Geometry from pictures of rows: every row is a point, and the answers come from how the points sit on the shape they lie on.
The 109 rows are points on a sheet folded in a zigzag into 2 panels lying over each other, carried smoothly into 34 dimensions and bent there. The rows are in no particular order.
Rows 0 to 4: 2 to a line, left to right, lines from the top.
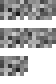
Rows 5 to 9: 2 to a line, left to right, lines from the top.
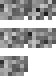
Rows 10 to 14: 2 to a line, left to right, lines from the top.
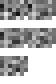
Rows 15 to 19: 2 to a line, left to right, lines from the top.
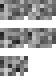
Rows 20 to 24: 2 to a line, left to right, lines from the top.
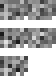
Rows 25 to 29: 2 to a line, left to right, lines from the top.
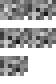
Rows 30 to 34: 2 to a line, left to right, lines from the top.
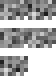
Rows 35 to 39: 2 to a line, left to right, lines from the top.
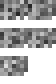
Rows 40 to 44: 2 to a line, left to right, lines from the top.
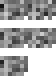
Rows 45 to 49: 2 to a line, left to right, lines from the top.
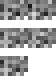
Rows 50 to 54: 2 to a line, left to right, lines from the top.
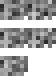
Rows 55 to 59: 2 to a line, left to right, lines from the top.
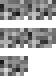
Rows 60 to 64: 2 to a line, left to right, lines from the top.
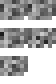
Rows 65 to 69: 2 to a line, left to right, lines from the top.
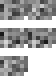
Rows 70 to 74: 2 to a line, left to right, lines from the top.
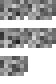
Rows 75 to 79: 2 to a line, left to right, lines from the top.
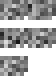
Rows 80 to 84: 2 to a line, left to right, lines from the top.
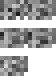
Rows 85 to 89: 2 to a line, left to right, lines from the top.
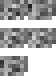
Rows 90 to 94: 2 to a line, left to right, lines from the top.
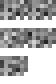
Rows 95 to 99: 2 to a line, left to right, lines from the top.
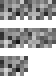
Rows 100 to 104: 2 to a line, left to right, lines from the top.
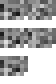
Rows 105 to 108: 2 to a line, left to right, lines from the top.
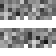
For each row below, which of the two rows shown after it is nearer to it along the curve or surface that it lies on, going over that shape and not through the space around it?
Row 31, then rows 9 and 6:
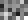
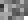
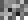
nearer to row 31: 6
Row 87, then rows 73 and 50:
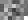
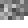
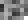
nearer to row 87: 50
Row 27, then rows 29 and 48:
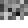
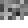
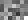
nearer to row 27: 29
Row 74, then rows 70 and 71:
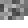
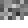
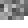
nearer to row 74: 70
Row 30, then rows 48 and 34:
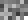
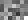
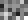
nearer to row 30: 34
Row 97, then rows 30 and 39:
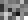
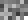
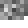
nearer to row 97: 30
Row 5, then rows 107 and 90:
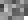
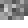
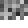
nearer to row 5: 107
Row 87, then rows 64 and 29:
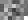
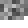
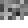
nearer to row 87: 64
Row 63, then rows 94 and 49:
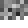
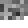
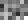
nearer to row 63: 94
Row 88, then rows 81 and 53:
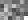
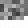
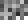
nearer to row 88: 53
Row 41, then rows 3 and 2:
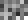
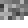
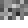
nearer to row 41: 3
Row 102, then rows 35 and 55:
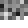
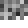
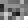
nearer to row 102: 35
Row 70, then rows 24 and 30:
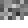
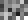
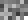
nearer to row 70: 24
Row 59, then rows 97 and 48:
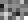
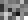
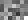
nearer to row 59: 97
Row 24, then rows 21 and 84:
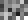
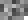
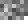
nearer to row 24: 84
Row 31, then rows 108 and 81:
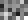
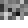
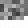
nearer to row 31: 108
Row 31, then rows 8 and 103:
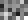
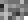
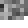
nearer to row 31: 8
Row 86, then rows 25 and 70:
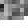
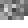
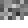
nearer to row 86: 25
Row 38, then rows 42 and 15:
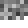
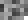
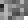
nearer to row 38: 15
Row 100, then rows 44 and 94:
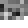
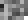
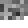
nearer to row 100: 94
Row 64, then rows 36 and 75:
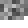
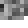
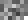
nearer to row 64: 75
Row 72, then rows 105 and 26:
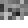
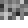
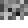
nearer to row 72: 26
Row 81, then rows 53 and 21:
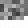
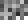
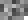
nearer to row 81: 21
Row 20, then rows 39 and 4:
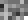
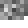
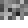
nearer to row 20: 39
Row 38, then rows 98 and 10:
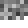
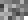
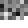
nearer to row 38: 98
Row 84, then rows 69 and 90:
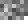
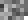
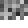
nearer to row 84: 69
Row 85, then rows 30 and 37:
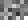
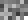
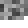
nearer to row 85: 37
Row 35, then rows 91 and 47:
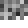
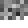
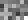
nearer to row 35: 47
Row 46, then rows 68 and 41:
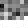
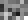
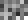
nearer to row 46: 41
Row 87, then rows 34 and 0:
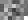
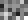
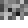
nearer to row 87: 0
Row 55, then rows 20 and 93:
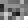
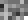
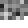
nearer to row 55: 93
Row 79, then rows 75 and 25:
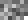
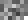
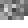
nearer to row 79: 25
